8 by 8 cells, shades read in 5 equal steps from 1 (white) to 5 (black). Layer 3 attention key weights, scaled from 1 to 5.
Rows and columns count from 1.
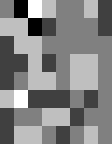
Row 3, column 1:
4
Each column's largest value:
4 5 5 4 4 4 4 4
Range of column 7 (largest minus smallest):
2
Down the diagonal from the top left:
3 2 2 4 3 3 3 3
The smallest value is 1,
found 2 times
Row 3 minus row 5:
0 -1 0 1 0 1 1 0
